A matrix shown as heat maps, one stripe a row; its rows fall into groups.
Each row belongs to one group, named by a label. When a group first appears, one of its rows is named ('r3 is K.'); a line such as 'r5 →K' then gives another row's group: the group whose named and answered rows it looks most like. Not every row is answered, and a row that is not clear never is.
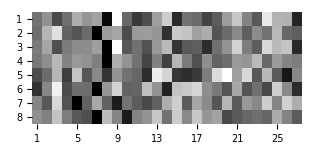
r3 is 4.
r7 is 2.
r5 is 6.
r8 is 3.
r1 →4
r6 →3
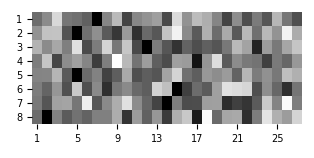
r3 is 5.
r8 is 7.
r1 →3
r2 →2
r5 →2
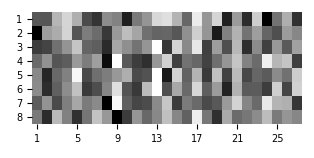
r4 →4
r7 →4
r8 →2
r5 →5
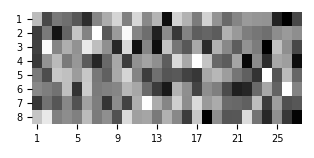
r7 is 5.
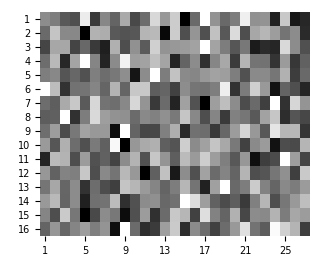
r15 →2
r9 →4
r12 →5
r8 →7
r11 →3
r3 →3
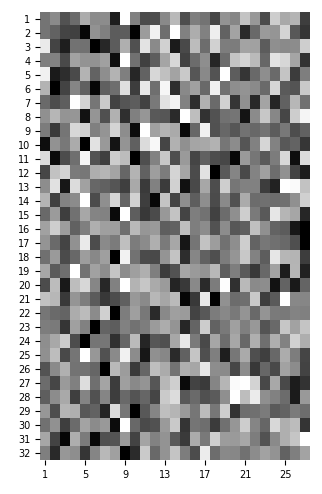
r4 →4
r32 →2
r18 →4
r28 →6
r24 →2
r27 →6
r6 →7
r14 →5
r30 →4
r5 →5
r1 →4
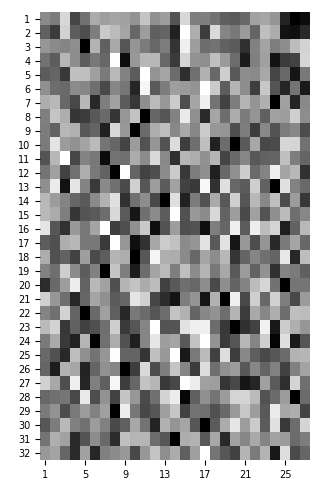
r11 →3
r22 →2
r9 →3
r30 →6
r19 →3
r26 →2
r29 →4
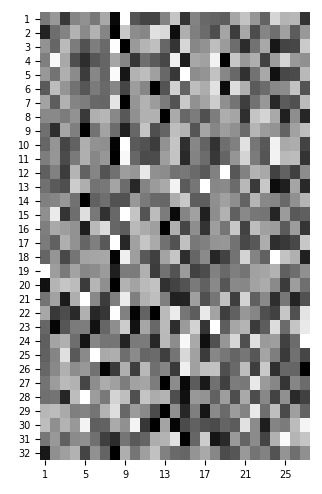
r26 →3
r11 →4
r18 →4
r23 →7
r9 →2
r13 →3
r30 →5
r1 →4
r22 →5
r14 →2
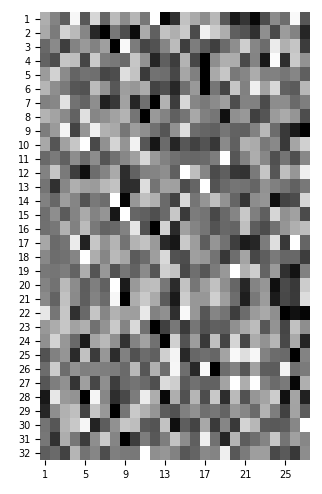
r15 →4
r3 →4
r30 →5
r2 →3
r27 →6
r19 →6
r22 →7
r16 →5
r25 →6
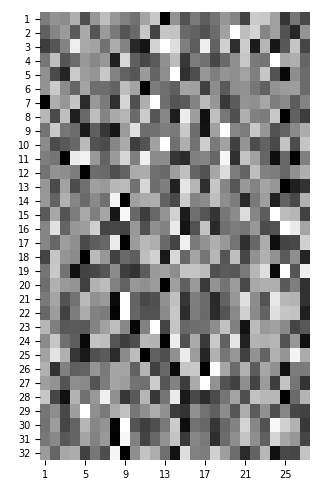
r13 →7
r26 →7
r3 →3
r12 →2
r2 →6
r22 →4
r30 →4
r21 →4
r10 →5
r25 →2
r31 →4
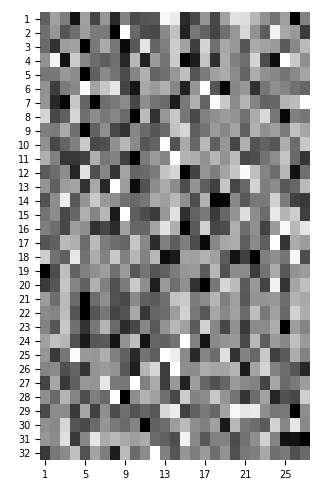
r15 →4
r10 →5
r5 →2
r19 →7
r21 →2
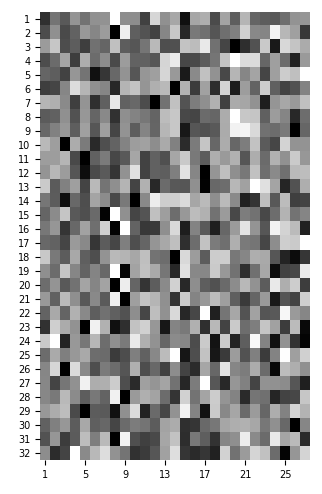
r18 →7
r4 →6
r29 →2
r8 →6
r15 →3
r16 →4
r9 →6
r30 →6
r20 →4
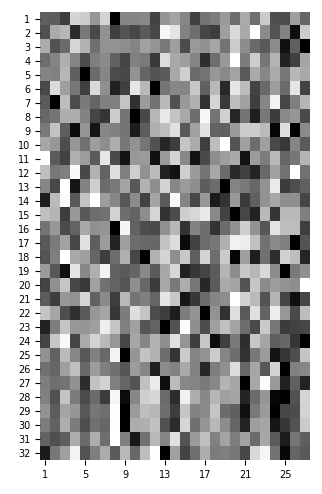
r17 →6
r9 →6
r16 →4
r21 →6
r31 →3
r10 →7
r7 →7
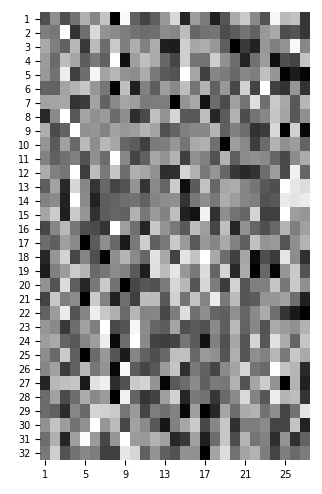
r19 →3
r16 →3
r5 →7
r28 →4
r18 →3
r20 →2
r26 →4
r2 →7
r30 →7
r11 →3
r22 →7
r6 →3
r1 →4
